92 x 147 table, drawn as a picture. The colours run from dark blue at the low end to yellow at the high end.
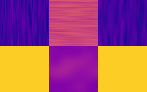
It is made of 2 by 3 panels. Panel 1,1: very low, streaked downward, faint in contrast. Panel 1,2: middling, streaked across, faint in contrast. Panel 1,3: very low, streaked downward, faint in contrast. Panel 2,1: very high, flat. Panel 2,2: low, smooth, faint in contrast. Panel 2,3: very high, flat.
